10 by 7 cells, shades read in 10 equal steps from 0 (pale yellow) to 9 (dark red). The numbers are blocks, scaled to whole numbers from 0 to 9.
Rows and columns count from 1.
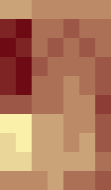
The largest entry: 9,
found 4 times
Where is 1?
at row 8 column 1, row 9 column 1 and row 9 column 2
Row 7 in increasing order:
0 0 3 3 4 4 6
